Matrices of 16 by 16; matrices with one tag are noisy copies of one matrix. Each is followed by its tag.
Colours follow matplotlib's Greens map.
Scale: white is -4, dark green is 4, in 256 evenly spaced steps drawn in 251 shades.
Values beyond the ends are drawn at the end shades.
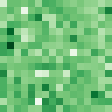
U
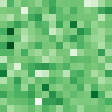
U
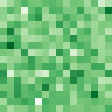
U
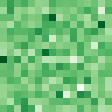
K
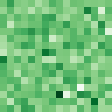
K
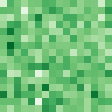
U
